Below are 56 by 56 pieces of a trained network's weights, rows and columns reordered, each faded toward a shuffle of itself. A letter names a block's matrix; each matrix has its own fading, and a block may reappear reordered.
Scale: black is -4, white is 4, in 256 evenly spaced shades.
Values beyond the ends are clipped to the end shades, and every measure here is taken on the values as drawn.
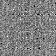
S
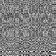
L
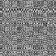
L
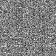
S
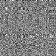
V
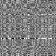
L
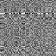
L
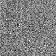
S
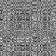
L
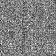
S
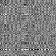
L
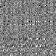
V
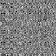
V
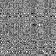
V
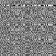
L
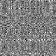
V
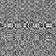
L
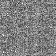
S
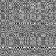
L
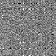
V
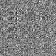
S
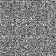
S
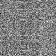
S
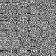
V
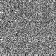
S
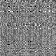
V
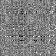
V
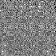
V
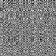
L
